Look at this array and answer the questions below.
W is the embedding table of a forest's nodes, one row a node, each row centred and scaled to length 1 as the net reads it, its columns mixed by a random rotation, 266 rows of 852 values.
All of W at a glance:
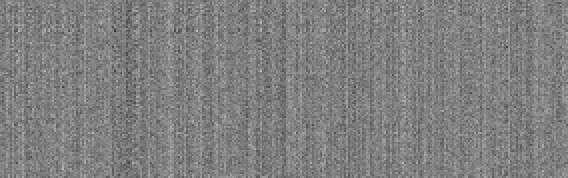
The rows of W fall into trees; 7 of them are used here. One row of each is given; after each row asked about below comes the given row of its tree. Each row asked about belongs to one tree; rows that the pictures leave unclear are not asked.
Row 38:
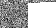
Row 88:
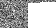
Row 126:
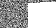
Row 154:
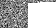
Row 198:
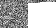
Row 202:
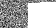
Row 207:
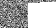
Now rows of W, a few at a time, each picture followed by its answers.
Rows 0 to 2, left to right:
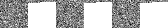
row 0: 198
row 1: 207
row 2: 154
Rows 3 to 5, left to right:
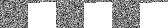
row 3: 154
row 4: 38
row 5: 126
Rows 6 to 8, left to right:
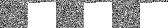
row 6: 207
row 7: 207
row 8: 88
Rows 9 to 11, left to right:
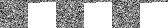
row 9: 88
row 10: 88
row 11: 154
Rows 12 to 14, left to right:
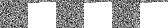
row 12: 202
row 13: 126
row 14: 126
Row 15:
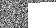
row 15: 88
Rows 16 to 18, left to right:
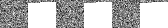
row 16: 88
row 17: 88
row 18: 126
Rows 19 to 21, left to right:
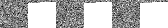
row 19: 198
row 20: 207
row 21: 154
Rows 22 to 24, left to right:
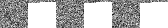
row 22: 154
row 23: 198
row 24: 202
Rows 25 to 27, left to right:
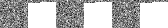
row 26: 202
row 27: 88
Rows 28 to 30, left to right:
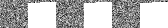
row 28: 126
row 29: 202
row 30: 154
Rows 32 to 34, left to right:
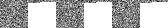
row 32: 88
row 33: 88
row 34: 154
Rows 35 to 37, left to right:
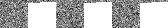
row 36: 126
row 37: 207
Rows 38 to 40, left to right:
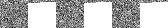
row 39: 198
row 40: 207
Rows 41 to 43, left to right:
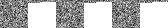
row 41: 198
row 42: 88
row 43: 88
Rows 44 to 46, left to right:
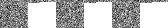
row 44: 207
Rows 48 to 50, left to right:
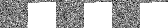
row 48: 202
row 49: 154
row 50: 154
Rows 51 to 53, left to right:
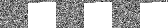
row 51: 198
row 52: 154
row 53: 88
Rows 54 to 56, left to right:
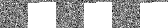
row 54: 202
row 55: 88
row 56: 198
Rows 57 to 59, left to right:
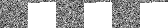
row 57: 207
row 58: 88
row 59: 154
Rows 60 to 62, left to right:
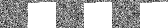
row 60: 202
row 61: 207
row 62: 207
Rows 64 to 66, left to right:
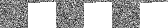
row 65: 154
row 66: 207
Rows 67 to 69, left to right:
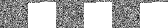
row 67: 198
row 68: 207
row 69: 198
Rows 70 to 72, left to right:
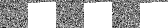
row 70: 126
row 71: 126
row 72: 202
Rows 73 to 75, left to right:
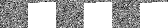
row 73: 154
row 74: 207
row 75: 126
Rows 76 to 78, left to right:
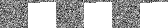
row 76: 88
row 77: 88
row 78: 198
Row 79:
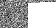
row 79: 154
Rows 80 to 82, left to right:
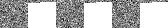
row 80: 88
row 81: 38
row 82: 154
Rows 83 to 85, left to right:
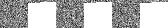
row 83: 198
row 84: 126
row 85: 202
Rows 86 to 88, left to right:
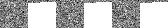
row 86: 88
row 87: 154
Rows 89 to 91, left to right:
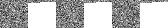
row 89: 88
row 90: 154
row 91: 207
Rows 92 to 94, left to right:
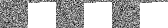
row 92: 202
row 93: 154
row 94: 207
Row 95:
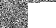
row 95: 38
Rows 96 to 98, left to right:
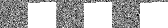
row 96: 207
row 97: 126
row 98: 198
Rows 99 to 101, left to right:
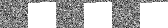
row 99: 198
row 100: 126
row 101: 207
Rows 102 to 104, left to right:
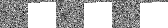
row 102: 88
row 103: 154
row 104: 198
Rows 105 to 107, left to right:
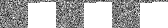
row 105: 154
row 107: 88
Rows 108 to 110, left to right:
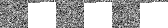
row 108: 88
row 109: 88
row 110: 202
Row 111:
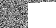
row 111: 207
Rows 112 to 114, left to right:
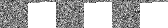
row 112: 198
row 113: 88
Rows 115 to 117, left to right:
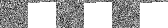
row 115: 154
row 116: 38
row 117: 207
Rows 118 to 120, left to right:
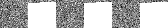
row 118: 207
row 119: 154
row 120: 126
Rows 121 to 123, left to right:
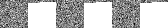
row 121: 154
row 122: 154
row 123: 38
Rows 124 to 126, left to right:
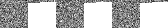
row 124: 88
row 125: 198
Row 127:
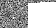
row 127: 154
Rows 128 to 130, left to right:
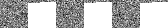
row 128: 207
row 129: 154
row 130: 154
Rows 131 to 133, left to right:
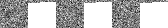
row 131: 154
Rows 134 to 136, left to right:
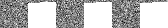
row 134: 198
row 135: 154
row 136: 88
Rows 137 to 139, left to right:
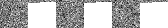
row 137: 207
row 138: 154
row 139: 207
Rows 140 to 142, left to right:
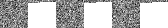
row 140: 154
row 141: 88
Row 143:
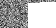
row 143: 207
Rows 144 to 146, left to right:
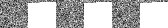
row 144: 202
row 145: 154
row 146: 154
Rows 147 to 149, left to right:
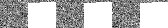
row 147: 207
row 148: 126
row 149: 202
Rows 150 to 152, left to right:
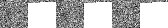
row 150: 154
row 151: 154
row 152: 88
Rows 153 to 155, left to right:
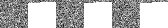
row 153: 198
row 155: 207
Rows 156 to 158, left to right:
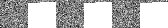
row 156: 154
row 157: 202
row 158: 88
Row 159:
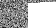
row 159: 126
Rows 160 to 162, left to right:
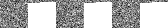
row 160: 126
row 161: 207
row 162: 154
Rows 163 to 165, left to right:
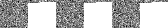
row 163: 202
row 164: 202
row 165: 202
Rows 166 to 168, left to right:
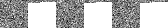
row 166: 88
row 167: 38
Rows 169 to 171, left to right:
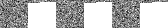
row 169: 202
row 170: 88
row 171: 198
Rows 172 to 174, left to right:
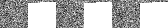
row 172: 154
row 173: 207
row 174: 154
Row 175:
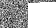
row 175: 38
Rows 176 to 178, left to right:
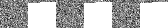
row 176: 38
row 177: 202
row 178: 198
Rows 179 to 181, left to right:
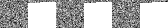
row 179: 126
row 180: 126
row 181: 154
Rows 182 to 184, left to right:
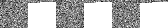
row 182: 154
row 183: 154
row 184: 126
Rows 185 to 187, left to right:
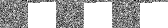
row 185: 88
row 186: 207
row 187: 88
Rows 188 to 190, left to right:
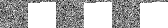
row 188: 88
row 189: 207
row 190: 198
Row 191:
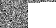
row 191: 88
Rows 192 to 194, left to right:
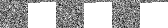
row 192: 88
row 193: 207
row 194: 38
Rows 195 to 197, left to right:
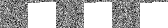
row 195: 126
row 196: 207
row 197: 88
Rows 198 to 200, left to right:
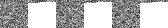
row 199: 198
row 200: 198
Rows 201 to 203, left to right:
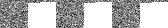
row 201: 88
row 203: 202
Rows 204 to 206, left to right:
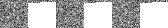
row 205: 207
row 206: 88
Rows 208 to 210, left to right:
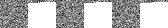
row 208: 198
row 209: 154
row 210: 198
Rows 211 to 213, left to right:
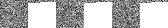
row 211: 88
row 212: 207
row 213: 126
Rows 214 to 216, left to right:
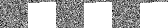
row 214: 207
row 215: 154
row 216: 198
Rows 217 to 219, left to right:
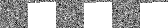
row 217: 126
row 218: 207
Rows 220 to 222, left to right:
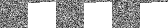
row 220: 207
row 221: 207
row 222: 154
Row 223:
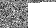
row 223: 88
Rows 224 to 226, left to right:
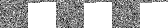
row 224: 88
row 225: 38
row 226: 207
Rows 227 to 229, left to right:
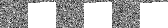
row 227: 88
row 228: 126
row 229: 207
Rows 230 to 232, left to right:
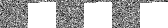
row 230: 202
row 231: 198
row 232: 154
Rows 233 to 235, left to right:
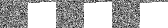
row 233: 207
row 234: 126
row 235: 202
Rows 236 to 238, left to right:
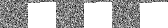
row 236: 126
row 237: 198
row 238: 126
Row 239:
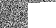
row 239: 207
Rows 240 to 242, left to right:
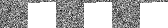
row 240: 207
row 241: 88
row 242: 154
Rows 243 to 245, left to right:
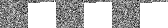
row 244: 88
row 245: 88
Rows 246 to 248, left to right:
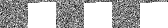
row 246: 202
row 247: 38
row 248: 198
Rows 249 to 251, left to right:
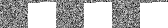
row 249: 198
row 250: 126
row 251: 88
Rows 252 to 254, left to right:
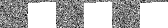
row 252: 198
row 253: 207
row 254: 38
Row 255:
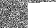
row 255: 207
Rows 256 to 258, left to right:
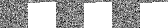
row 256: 126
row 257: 202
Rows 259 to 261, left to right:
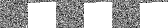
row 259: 126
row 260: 198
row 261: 126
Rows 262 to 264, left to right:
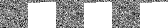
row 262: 126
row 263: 207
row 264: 207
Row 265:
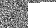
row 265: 38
